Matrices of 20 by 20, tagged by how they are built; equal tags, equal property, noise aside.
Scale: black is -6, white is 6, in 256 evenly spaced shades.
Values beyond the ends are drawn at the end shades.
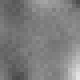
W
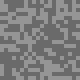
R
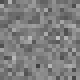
R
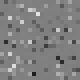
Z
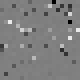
Z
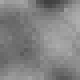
W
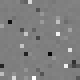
Z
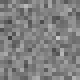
R
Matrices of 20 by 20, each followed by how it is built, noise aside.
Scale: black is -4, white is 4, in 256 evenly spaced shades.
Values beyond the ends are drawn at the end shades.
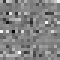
uneven rows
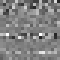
uneven rows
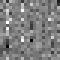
uneven columns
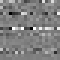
uneven rows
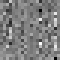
uneven columns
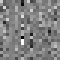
uneven columns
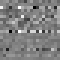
uneven rows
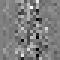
uneven columns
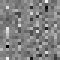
uneven columns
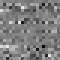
uneven rows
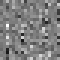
uneven columns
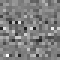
uneven rows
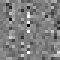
uneven columns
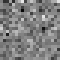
uneven rows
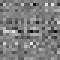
uneven rows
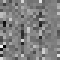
uneven columns
